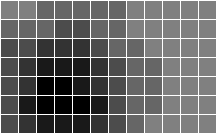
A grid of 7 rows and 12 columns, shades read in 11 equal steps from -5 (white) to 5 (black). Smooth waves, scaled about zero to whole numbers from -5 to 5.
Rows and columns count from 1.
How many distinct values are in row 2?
3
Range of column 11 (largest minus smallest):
0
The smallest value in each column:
0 0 1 1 1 1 1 0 0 0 0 0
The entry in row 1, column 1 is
0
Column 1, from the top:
0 1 2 2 2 2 2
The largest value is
5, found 5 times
